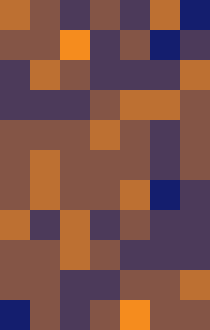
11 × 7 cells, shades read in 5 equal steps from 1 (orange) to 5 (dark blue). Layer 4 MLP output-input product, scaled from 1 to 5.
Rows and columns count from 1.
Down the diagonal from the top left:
2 3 3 3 3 4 4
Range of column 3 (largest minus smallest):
3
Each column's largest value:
5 4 4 4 4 5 5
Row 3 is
4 2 3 4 4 4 2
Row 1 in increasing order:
2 2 3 3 4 4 5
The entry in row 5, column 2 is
3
